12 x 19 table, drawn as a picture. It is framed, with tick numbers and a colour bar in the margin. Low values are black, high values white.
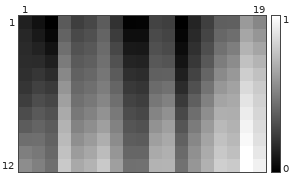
The grain runs up and down. The ninth with the highest average is the bottom right. Neither half mirrors the other. There are no lone odd cells. Values rise toward the bottom right.
